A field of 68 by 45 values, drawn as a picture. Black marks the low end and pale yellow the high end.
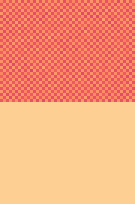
It is made of 2 by 1 panels. Panel 1,1: high, checkered. Panel 2,1: very high, flat.
